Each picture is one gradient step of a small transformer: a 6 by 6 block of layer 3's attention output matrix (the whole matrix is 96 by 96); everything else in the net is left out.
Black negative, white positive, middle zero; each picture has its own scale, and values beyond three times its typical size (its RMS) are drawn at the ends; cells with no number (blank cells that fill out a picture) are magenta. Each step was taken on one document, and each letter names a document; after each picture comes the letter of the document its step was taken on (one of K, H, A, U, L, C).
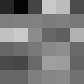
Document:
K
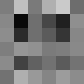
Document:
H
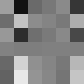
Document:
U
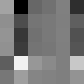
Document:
U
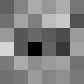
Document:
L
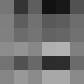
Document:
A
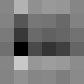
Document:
H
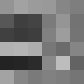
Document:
K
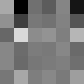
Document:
U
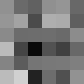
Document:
L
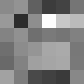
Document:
L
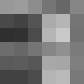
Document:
K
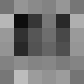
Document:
H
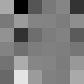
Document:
U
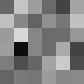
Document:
K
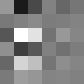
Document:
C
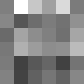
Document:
H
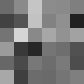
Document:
L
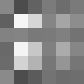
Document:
C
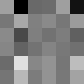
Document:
U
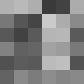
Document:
K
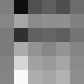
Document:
H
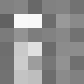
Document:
C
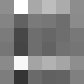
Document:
H
